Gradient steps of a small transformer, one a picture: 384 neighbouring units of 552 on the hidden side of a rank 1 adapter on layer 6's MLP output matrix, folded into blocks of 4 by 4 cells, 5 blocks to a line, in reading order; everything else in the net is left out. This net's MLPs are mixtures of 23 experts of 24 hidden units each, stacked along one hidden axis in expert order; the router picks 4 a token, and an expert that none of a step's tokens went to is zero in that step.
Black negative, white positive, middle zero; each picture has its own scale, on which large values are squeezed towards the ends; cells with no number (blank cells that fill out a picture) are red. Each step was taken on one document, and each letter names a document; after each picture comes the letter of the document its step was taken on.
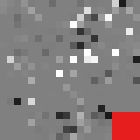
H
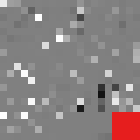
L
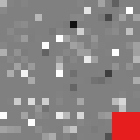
H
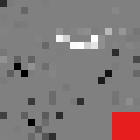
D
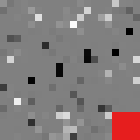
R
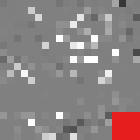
H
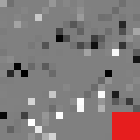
D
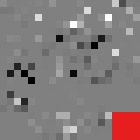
H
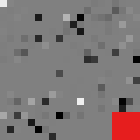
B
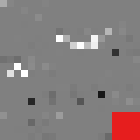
D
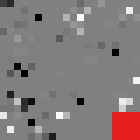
B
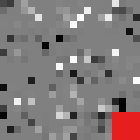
R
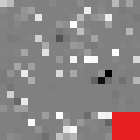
H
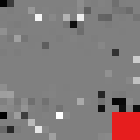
B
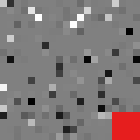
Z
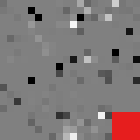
Z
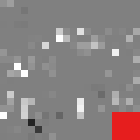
D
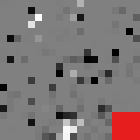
R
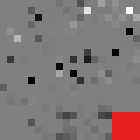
Z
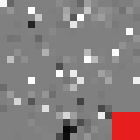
Z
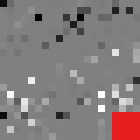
B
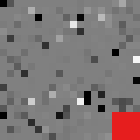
B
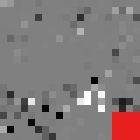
B
